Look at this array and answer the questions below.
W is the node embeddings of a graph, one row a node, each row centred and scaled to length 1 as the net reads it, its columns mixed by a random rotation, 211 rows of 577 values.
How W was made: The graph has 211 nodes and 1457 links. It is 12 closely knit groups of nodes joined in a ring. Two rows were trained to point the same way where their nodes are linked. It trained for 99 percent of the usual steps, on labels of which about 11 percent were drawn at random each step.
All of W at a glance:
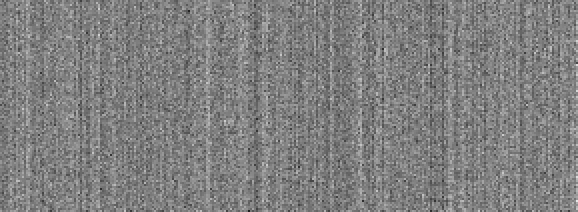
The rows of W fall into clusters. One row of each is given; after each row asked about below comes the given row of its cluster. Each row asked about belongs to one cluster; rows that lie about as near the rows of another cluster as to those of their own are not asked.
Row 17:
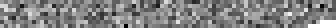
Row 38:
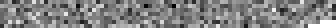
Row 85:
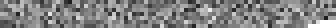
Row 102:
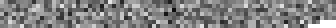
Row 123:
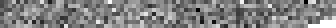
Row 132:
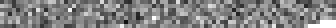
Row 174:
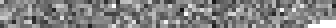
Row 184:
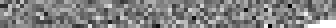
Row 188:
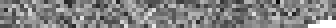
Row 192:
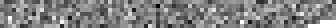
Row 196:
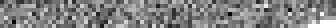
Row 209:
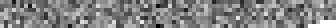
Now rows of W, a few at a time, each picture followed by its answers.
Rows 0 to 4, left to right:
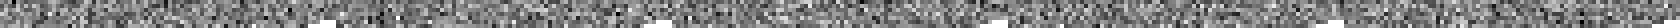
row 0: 209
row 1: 174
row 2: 17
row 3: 196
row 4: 123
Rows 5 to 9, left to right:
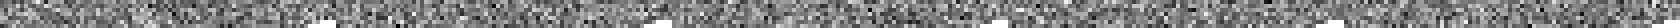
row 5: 188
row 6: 192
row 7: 123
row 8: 209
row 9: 123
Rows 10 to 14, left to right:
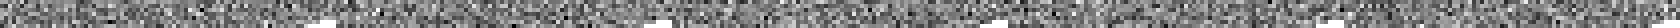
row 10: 184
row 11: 38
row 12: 123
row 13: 38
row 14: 174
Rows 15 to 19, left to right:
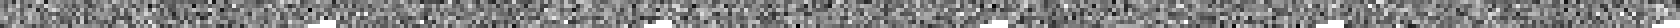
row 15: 188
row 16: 102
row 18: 174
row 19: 188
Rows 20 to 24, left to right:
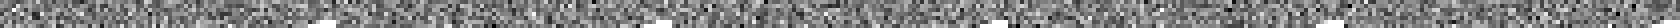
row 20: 196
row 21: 209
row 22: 209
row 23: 188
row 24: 184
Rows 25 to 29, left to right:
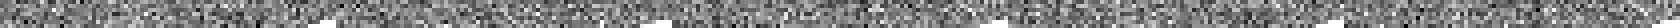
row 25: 123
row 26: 184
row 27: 85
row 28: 123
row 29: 85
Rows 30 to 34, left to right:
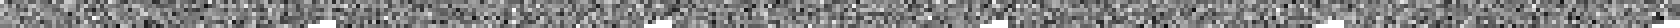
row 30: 102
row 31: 132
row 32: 132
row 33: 184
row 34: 192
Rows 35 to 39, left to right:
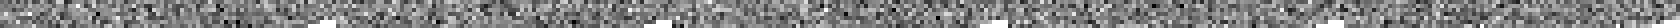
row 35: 123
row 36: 123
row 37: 188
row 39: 132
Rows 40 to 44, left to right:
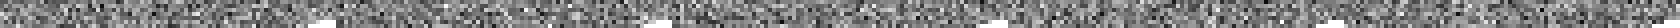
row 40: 196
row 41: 184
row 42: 184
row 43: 209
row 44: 123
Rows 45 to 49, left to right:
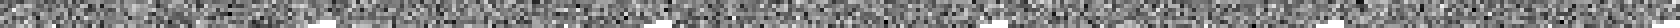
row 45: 196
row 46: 196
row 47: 174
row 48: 38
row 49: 38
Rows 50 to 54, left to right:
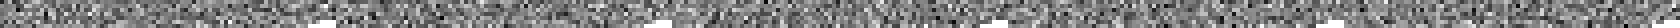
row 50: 38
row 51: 196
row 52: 209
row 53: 209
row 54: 38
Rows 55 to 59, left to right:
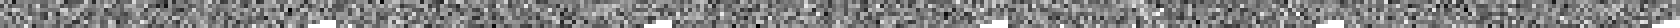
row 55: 209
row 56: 192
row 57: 85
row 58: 188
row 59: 192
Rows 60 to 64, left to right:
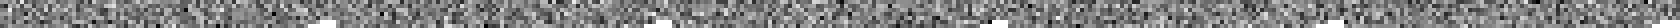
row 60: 184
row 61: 209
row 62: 123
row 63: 132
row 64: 17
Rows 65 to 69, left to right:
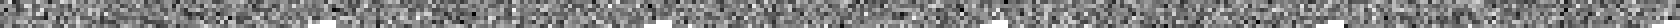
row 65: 38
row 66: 132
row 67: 196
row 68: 192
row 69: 188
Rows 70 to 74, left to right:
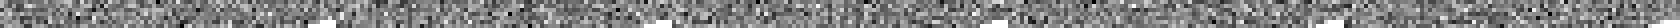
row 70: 102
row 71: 85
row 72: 17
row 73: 17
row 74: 184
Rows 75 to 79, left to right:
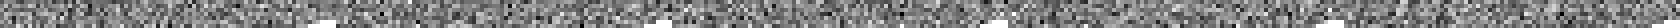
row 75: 196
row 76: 38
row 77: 196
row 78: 174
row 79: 123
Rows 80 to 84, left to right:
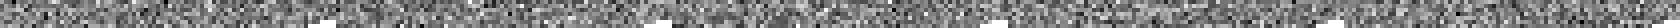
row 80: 209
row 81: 85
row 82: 188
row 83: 102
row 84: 123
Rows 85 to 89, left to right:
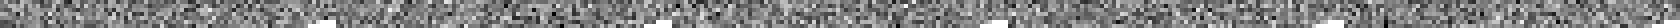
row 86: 123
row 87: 184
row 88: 184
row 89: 132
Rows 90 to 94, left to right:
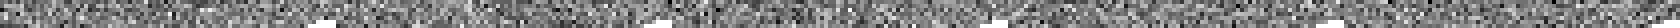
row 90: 85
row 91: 188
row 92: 132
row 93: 174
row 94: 192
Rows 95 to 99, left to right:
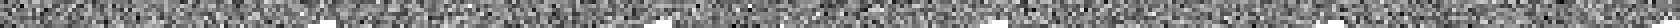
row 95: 132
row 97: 85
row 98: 38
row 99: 17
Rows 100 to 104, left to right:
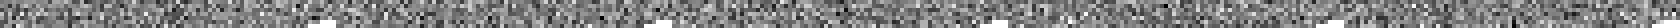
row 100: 102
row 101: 209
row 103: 192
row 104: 196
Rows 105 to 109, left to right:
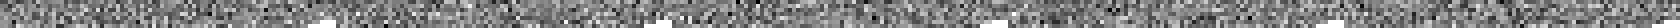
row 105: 196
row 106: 102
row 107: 17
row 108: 174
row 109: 102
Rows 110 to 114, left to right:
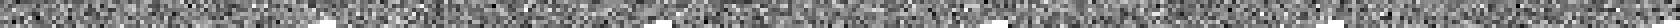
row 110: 196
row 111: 192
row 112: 174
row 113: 188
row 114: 38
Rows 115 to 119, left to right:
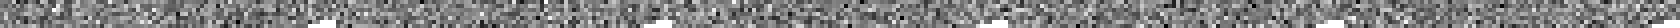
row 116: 102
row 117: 38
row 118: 209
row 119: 192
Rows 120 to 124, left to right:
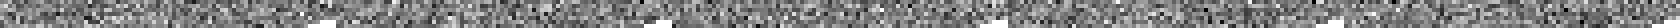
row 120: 17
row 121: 123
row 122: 85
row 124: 123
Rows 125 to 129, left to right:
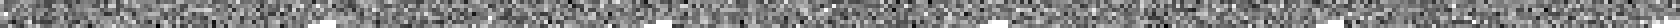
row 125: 174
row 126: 132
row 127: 188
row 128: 209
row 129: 184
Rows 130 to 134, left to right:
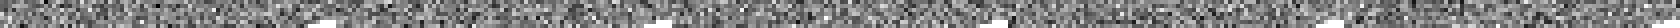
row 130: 192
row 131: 132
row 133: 184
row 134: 174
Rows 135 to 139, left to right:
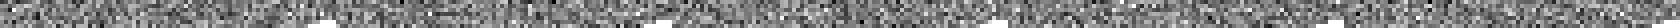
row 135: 196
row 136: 17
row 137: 188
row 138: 17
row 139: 192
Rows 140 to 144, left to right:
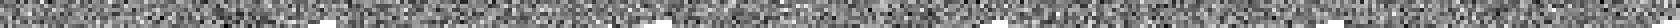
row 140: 123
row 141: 132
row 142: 123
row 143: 209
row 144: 85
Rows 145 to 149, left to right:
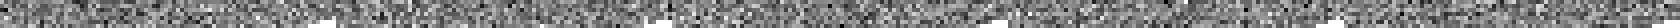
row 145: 132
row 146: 38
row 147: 192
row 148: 102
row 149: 17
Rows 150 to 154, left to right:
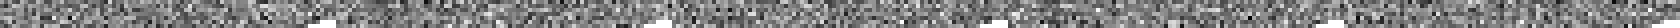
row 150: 192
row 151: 174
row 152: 102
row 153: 174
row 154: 17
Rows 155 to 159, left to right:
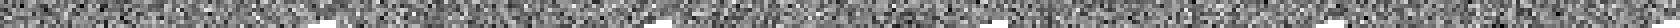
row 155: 132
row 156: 192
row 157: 123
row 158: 132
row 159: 209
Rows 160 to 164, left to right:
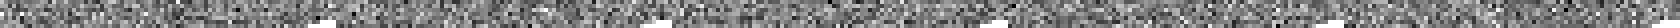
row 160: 102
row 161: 85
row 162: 102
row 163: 184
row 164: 188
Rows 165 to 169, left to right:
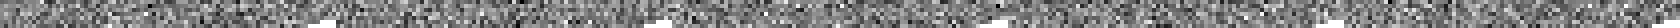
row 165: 123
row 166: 102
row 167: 17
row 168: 209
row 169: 192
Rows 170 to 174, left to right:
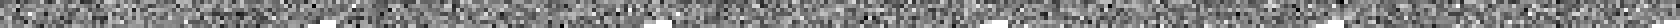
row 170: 123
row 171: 174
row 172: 174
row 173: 196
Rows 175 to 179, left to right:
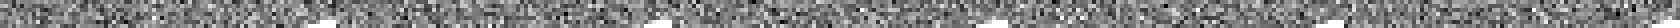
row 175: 132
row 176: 196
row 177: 184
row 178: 192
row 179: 184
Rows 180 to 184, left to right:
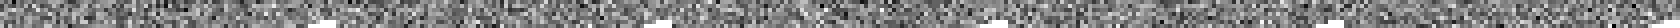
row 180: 209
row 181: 209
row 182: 188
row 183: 102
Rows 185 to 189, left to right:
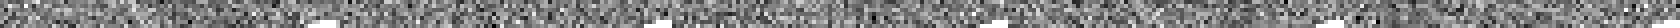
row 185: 188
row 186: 209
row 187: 17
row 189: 174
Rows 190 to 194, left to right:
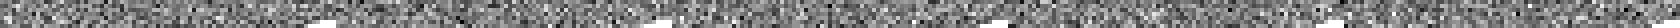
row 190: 192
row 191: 132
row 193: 188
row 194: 85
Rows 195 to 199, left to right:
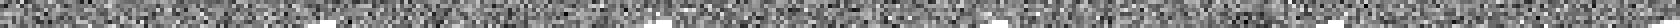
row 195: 184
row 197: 209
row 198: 123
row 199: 184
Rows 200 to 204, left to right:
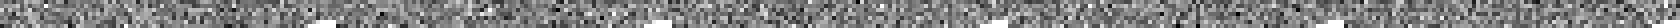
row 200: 188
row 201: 188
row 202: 132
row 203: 196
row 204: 85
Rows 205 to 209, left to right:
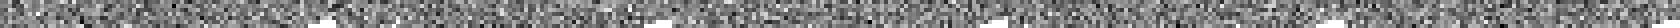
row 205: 38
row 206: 192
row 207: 132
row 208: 196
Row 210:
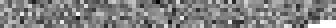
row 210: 102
